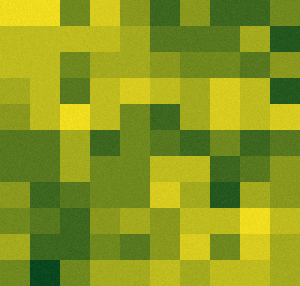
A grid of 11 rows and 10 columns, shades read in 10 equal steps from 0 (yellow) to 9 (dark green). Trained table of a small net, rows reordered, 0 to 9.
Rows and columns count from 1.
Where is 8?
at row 2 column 10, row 4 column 10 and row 8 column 8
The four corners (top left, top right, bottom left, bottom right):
0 5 5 3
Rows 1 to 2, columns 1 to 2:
0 0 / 2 2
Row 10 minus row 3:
1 5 2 2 3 0 -4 0 -5 -1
